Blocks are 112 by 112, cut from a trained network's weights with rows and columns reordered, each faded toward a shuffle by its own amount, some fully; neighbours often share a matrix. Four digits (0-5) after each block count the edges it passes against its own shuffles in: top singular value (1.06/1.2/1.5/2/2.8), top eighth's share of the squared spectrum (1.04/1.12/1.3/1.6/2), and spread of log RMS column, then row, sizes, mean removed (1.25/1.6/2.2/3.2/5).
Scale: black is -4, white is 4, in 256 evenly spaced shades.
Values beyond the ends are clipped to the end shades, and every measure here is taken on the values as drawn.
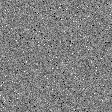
1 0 0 0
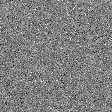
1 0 0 0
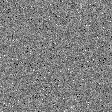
0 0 0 0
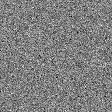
1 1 0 0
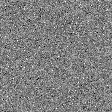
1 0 0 0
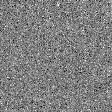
2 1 0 0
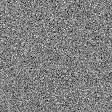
1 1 0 0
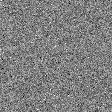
0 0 0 0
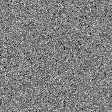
0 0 0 0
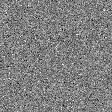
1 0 0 0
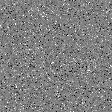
2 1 0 1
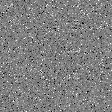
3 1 0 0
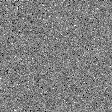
2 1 0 0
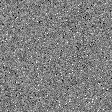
0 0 0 0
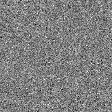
2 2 0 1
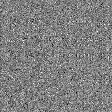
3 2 0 1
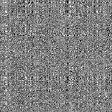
4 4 2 3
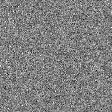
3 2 1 1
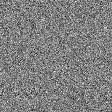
2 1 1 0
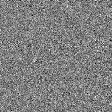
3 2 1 2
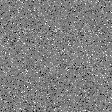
2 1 0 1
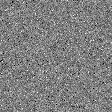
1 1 0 0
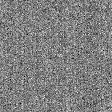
3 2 0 1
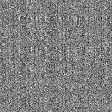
4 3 1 2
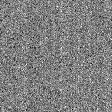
3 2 0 1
